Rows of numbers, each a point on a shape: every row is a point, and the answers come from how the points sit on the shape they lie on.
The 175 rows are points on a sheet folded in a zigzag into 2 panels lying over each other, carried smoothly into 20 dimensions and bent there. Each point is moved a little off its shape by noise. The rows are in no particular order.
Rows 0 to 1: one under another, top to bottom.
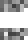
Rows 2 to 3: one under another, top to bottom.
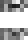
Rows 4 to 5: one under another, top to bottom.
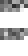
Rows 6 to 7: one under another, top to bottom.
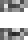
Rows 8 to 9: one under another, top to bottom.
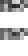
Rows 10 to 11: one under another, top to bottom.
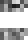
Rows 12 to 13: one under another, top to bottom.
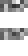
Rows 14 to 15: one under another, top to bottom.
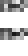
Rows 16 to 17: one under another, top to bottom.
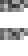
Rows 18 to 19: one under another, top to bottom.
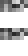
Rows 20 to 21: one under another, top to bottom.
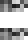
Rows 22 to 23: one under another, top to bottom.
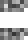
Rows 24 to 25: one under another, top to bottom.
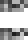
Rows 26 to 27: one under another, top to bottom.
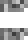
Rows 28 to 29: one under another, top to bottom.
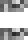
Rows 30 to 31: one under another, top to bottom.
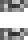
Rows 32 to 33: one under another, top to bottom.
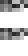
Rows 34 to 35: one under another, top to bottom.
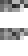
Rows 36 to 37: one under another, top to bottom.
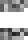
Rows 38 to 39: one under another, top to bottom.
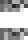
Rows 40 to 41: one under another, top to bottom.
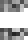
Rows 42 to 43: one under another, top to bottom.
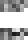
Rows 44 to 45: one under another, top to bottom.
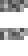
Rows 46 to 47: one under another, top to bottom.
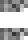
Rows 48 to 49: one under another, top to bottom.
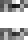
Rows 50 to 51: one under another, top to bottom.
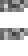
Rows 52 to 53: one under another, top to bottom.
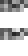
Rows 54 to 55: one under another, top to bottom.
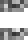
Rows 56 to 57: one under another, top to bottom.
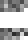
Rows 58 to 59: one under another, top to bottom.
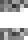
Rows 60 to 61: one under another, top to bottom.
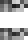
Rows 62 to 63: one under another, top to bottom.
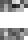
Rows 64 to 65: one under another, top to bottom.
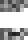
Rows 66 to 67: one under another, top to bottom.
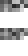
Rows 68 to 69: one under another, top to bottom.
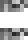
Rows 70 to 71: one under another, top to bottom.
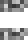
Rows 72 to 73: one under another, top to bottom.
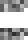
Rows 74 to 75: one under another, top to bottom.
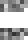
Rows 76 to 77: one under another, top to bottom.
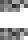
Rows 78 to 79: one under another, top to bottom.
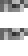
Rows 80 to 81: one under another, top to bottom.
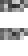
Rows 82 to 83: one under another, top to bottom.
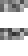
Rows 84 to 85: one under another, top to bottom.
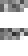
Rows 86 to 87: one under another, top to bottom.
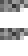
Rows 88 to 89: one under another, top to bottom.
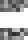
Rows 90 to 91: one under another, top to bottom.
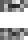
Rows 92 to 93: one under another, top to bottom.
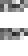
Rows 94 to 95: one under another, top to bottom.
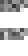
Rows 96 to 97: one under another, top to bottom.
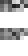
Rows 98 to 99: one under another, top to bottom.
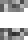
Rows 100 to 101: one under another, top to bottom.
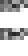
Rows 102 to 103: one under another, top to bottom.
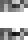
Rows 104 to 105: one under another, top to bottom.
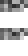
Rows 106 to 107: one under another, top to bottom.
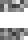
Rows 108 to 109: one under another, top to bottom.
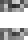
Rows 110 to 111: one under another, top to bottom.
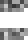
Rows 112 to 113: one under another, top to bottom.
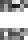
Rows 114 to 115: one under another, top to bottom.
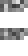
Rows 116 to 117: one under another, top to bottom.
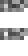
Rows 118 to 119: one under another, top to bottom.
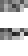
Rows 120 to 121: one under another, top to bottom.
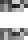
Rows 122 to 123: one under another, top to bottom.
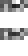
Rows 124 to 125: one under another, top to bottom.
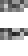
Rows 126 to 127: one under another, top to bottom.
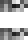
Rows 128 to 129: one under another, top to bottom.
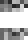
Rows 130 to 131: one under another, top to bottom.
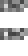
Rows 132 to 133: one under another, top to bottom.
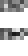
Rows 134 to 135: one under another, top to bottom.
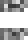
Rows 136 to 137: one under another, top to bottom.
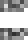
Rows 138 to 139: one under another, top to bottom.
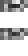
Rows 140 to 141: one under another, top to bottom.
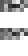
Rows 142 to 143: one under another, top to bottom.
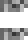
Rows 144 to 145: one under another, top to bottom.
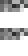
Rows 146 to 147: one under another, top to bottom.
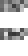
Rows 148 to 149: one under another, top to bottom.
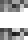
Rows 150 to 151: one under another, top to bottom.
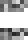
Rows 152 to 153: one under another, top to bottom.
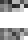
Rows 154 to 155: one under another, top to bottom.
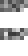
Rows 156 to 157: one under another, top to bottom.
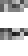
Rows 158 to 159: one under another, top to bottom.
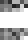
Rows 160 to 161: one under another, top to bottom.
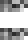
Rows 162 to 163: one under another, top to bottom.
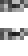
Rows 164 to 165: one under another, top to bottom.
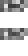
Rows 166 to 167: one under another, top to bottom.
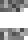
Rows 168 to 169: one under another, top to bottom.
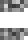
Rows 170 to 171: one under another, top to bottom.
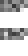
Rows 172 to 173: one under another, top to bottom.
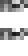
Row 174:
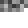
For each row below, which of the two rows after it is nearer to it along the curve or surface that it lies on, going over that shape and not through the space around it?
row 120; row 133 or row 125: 125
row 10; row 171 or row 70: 70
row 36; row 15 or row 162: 15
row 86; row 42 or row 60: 42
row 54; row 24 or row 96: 24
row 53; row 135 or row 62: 62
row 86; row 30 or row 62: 62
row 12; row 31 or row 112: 112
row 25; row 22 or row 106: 106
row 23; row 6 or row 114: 6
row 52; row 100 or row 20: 20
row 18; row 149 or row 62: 62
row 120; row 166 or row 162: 162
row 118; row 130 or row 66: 66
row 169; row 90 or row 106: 90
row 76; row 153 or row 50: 153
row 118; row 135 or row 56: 135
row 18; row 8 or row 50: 8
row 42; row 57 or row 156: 156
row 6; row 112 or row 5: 5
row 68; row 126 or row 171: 126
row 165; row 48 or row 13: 48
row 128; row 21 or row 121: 21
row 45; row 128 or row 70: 128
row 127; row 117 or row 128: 128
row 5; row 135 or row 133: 133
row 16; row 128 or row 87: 87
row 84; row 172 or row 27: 27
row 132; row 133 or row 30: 30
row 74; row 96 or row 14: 96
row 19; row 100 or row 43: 43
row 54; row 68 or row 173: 173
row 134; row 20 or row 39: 20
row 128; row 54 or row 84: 54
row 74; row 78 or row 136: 78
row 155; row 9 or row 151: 151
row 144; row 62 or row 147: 62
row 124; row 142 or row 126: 126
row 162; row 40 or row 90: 90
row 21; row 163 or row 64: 64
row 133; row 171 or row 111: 171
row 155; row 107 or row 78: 107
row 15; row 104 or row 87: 104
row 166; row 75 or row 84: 75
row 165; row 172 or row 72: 172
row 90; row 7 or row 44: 7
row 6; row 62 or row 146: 62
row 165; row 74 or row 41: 41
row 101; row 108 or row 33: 108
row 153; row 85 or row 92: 85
